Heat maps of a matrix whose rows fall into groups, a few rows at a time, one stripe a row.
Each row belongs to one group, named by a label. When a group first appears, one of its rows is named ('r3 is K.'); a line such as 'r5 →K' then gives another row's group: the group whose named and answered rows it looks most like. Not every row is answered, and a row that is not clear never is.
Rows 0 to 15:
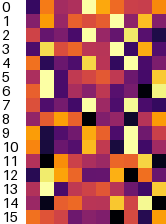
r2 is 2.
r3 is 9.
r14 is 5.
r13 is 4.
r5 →4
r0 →4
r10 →2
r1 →9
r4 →2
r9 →2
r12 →9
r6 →4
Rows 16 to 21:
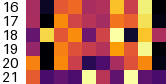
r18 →9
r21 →2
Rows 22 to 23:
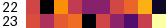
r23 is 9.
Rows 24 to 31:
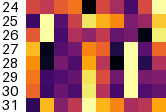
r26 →4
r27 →2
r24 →9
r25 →4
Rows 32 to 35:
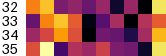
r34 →9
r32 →4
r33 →9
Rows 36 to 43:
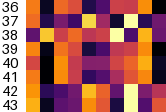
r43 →2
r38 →9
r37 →2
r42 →2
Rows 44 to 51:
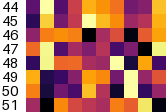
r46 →9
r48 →9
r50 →2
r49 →2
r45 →4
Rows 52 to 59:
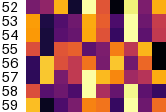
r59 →2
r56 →9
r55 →5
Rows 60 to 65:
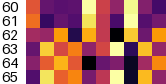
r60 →2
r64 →9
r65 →9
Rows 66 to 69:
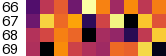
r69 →5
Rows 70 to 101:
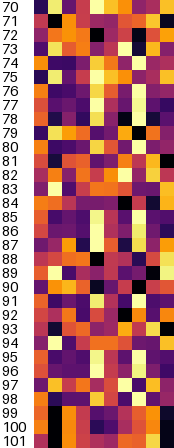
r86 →2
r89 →4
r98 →2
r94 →4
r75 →4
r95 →2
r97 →9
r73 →9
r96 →2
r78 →2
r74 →2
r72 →9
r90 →9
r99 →5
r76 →2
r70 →4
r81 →5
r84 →4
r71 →5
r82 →9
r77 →2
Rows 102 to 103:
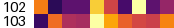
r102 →2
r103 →4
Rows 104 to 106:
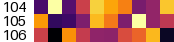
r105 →2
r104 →4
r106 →5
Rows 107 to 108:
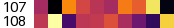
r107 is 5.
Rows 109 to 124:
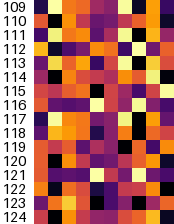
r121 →2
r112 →2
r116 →2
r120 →5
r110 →5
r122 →5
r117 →9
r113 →9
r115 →9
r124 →5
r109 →9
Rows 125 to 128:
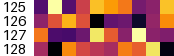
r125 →4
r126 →9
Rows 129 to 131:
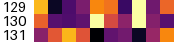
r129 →2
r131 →9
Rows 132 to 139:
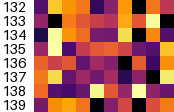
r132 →9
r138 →2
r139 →9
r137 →4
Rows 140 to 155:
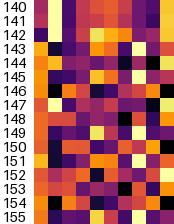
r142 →4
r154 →5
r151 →2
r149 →2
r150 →5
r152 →9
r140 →4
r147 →4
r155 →2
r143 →2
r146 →5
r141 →4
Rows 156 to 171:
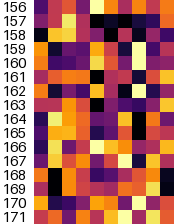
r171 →9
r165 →9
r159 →2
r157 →9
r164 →9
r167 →9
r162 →2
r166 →4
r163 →9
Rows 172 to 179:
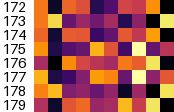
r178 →4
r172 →5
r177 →2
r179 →5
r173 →4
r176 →5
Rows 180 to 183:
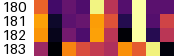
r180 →2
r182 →2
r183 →5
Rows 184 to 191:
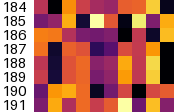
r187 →5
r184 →5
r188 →5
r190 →9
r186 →4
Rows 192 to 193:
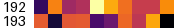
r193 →5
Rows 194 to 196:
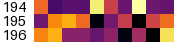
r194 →2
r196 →4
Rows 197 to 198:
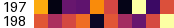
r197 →2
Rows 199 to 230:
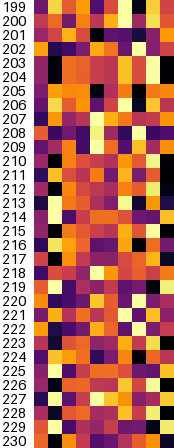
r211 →9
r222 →2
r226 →5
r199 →9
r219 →4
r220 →2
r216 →9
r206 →9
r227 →4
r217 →5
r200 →9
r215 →5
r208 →2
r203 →5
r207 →4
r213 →9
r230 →5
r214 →4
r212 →5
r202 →2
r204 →5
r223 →5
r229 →4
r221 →9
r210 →5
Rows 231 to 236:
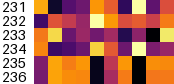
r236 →9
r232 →4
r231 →2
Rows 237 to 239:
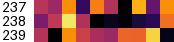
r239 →5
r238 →9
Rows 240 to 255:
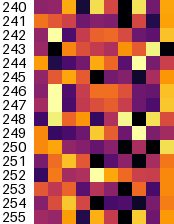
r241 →4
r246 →4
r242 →4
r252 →4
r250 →4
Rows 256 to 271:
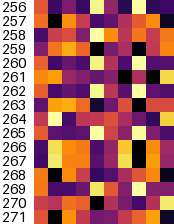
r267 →9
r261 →4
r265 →2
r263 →9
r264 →4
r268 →5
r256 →2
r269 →2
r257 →5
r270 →9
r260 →2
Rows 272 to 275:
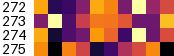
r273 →4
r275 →5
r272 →2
